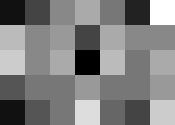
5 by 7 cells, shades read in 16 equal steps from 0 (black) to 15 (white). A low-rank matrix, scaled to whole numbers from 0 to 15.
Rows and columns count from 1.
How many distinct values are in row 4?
3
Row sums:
47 58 58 51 48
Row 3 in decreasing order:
12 11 10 10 8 7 0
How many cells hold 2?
1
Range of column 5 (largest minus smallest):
5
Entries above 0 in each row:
7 7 6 7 7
